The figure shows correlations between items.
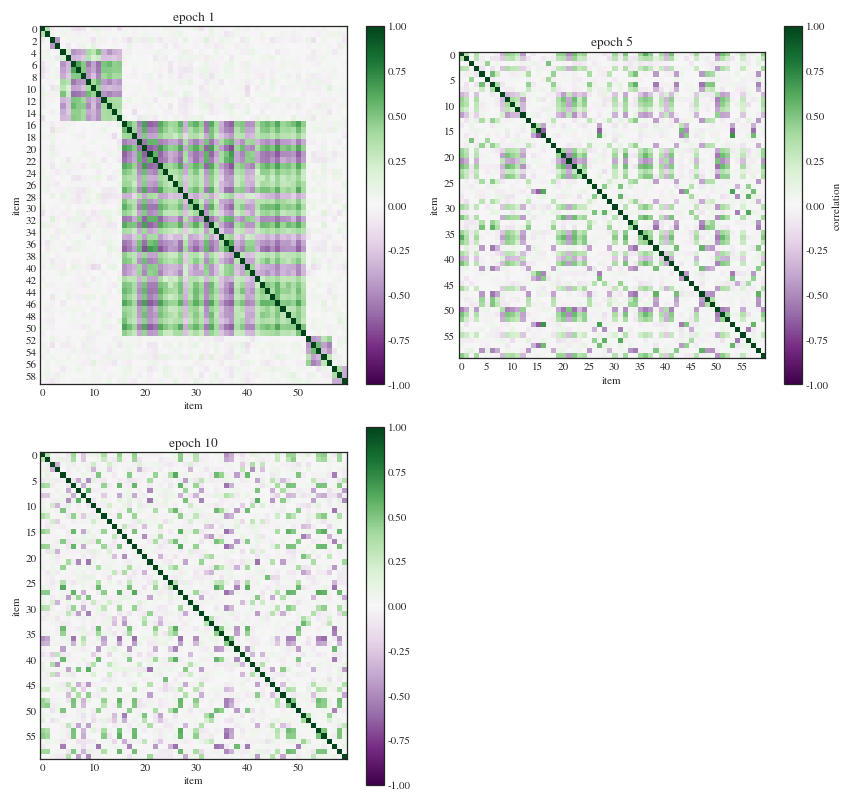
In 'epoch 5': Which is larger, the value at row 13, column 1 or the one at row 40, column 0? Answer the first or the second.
the first
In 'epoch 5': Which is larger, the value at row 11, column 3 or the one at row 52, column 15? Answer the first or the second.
the first
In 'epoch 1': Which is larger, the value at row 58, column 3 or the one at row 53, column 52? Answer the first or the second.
the first
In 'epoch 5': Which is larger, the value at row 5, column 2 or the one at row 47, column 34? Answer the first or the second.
the first
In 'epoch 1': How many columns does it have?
60
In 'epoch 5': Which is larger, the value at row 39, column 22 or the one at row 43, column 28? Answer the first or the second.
the first
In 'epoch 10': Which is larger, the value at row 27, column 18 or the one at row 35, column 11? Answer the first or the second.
the first
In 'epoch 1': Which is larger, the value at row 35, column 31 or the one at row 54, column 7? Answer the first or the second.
the second
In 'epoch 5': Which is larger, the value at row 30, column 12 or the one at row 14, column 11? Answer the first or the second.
the second
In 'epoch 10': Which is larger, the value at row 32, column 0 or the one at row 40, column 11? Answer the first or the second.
the second
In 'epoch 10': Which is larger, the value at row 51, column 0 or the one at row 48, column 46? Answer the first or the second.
the second
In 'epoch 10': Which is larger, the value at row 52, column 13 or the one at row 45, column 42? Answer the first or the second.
the first
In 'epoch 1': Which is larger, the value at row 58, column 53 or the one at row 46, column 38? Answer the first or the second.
the second
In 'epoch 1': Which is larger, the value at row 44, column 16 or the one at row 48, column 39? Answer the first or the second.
the first
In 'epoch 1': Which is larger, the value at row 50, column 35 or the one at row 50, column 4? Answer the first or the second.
the second
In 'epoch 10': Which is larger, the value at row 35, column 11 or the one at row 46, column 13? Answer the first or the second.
the first
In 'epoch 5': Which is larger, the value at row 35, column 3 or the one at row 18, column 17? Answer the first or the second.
the first
